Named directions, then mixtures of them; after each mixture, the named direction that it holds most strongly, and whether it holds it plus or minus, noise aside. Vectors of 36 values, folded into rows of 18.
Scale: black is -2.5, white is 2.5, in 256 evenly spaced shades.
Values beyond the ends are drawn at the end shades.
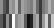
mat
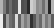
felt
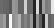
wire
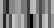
mat, plus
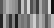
felt, minus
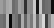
wire, minus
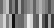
mat, minus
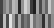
felt, minus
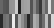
mat, plus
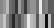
mat, minus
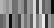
wire, minus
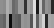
wire, minus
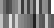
wire, plus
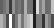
wire, plus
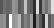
wire, plus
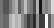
wire, plus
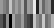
wire, minus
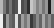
felt, plus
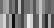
mat, minus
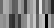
wire, minus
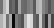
mat, minus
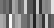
wire, plus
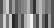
mat, minus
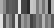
felt, plus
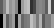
felt, minus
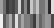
felt, plus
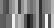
mat, plus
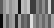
felt, minus
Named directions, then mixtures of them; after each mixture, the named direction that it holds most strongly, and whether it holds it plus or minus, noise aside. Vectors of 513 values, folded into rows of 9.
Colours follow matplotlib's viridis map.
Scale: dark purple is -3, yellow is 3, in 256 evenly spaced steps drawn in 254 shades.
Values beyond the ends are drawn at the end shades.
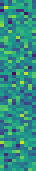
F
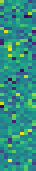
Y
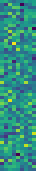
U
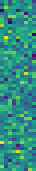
F, plus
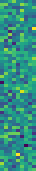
U, minus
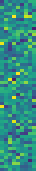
Y, minus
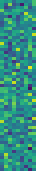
F, minus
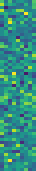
F, minus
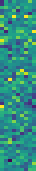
Y, minus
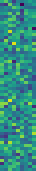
U, plus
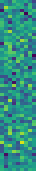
F, plus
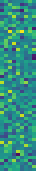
U, plus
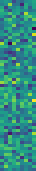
U, plus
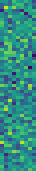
F, plus
